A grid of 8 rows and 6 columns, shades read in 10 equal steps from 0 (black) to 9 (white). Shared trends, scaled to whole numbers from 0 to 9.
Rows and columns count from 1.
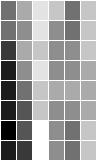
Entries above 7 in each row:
1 1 0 1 0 0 1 1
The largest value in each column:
4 6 9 7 6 7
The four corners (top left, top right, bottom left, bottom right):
4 7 1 7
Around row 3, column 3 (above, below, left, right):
8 8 6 5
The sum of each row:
36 33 32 30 30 27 28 28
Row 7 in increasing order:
0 3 4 5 7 9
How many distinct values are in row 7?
6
